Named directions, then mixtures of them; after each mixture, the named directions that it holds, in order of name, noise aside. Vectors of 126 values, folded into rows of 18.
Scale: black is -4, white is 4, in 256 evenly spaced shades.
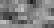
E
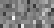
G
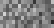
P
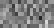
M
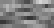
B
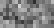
E, P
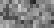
E, P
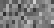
P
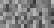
G, P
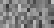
G, P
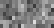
E, G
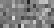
B, G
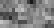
E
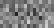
M, P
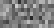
B, M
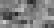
E
